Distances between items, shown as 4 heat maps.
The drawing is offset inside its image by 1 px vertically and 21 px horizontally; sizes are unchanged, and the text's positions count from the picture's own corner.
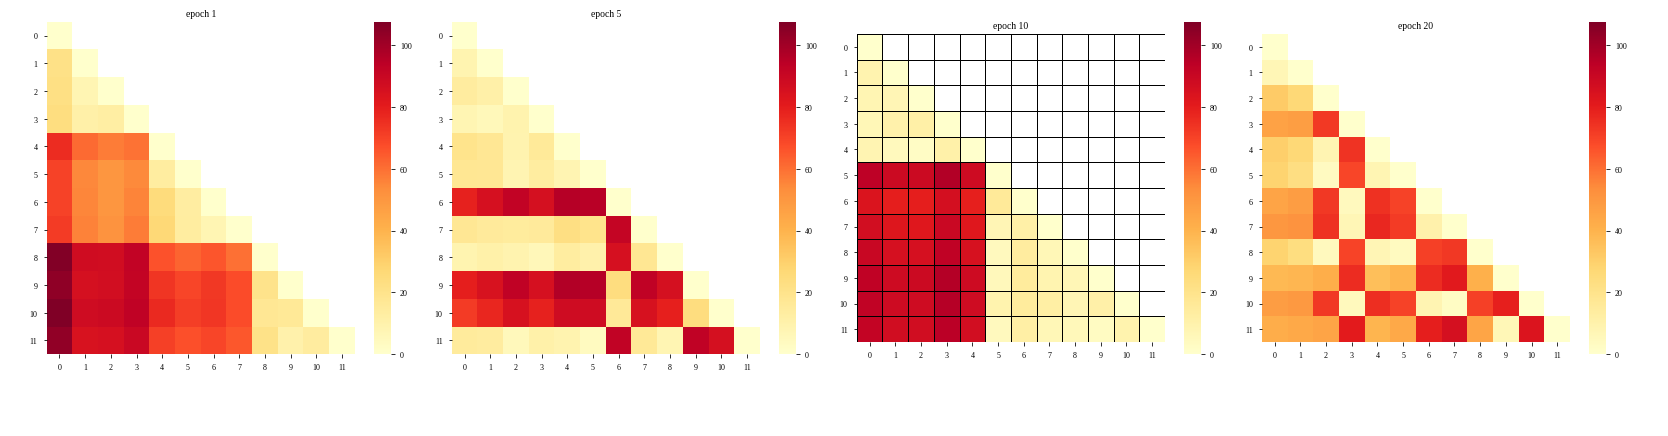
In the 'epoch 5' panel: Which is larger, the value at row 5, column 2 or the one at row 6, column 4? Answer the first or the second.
the second
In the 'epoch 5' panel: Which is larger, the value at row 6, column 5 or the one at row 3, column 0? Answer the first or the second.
the first
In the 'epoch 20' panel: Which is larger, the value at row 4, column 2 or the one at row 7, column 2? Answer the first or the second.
the second
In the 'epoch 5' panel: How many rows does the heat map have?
12
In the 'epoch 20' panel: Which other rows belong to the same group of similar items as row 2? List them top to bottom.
4, 5, 8
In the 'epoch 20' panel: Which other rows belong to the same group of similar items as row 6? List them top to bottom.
3, 7, 10
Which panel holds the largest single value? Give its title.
epoch 1
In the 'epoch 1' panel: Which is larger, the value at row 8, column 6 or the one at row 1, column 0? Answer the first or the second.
the first
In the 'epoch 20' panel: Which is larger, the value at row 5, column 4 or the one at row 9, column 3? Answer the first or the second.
the second
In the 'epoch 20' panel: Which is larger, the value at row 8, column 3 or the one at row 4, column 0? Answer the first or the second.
the first
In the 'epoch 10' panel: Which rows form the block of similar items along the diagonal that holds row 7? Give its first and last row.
5 to 11
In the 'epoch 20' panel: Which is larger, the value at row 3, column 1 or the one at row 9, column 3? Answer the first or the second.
the second
